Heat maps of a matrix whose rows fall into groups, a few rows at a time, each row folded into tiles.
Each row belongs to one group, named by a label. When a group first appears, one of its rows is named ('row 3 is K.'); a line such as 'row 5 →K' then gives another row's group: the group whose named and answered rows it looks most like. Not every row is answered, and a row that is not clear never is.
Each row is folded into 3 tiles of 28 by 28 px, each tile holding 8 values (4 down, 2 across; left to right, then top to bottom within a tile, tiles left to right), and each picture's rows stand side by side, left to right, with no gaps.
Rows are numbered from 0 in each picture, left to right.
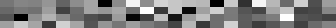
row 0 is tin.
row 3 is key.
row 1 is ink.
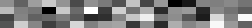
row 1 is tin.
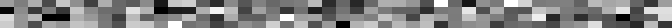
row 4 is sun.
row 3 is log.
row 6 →key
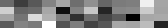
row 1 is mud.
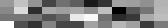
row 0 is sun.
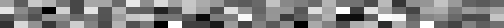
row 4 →tin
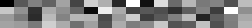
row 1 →key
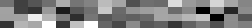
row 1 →sun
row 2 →key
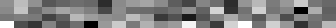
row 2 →tin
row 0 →sun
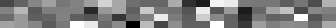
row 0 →tin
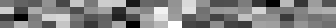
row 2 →sun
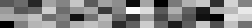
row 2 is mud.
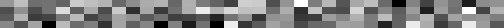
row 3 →ink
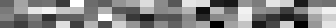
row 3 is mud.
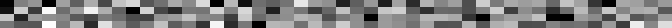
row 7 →ink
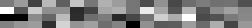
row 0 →tin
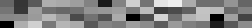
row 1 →ink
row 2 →key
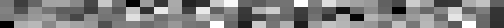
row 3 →tin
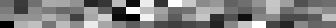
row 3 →sun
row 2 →key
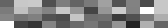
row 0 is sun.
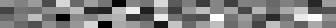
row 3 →tin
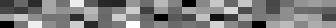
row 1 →log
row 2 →ink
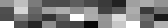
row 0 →sun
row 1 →log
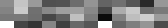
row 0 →sun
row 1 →tin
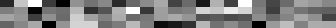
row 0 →mud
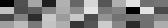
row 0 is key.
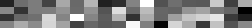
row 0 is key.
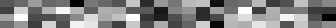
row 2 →mud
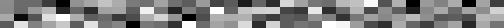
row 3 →ink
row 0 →tin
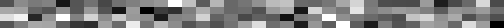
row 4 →sun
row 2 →key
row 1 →log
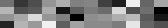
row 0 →log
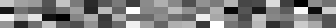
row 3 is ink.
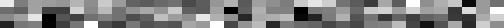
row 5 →mud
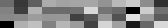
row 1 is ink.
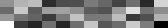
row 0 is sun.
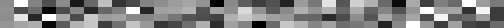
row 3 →log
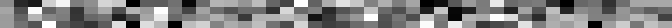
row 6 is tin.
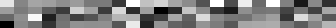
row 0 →key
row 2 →key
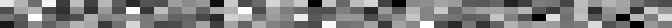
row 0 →key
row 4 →mud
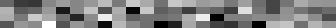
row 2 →key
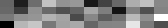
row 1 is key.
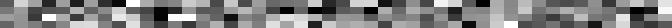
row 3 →log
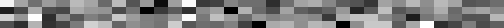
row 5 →sun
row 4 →log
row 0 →key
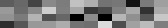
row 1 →tin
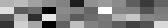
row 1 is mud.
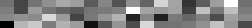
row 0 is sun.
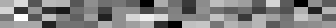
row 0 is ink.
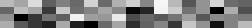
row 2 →ink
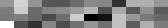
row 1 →tin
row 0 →sun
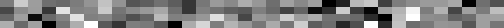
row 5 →mud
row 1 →sun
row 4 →mud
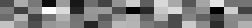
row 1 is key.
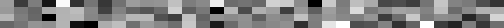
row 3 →mud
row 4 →sun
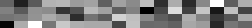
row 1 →log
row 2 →ink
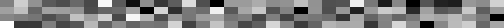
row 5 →log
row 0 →sun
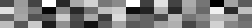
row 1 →key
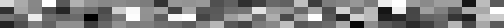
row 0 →key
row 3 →tin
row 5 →mud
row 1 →tin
